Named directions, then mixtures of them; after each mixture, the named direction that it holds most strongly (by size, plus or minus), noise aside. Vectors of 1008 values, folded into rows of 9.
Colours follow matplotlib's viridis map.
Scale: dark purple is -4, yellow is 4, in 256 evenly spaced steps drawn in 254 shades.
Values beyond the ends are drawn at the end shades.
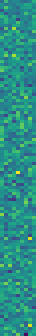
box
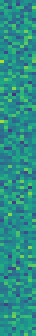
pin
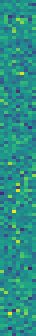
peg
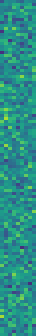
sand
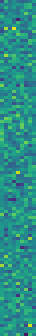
box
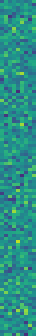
peg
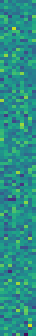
box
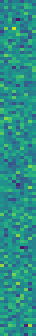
sand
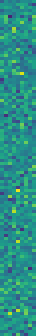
peg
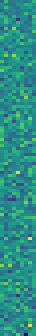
box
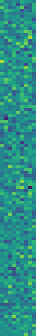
pin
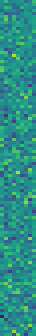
box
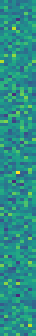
box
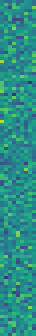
pin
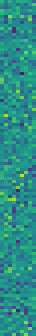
peg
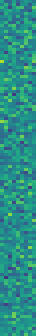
pin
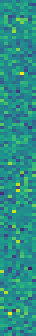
peg
